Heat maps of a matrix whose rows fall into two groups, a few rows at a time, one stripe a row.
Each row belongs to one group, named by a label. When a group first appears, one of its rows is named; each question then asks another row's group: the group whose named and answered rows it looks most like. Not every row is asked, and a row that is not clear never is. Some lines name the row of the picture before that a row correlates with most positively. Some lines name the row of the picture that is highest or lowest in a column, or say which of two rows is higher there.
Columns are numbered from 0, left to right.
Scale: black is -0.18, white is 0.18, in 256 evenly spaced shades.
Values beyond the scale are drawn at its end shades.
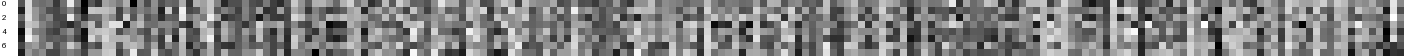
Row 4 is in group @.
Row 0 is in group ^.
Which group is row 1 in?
@
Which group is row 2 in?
^
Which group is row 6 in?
^
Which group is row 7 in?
@
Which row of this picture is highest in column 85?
2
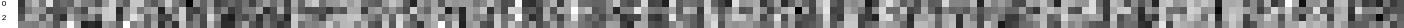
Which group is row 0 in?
^
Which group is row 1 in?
@
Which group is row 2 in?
^
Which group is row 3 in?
^
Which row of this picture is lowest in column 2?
3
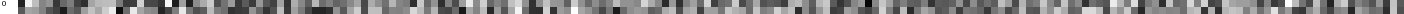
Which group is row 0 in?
@
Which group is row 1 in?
@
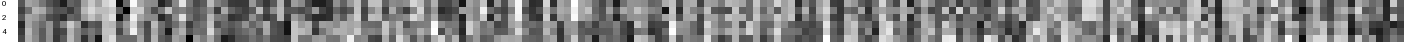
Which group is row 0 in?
@
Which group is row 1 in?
@
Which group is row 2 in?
@
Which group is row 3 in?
^
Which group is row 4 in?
^
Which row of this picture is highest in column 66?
1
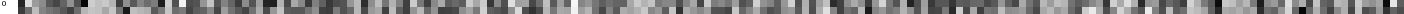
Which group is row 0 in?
@
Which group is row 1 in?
@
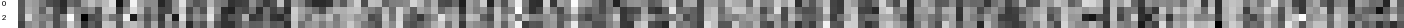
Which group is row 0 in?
@
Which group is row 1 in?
^
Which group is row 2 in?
^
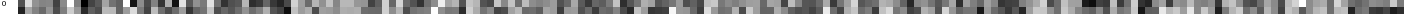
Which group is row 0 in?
^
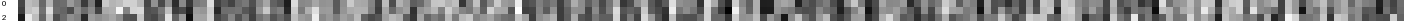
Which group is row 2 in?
^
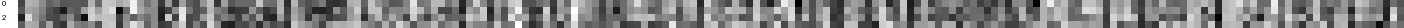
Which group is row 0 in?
@
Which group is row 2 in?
@
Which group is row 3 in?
^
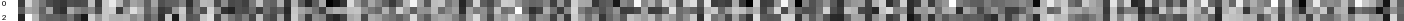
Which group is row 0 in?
@
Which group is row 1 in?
^
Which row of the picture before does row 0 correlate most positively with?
0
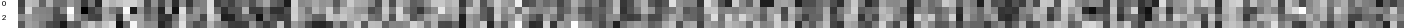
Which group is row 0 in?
^
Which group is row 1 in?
^
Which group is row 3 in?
@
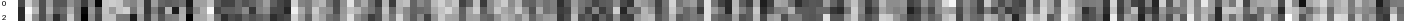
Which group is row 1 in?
^
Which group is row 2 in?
^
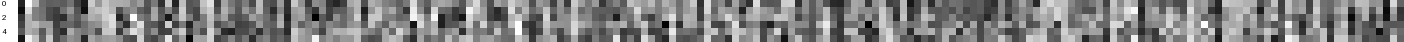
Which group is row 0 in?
@
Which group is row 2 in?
@
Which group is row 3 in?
@
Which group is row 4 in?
^
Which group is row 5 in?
^
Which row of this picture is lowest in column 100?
3
